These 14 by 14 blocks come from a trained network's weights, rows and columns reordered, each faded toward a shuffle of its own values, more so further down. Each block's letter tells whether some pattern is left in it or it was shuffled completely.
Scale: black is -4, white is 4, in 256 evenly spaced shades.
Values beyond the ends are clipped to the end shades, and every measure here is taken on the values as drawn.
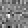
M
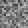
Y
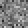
Y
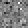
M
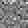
M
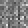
M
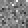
Y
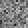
Y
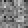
M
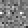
Y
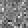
Y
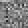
M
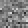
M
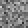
Y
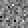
Y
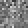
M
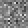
M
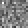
M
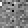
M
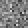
Y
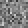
Y
